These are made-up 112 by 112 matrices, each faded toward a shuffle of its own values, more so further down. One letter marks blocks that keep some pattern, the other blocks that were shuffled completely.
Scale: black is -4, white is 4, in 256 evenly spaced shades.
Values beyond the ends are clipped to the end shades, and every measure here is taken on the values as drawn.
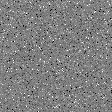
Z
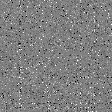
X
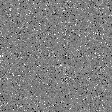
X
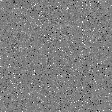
X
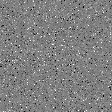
X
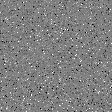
Z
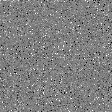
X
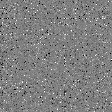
X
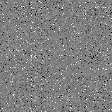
X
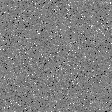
Z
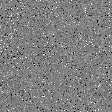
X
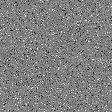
Z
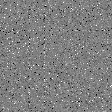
X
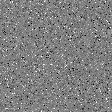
Z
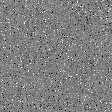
Z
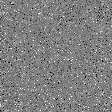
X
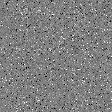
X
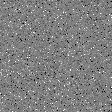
Z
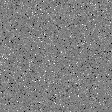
Z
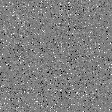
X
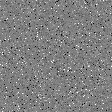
Z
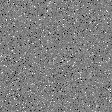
Z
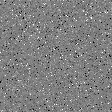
Z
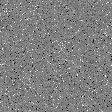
Z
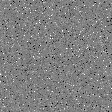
Z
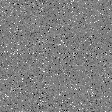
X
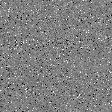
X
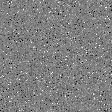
Z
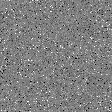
Z
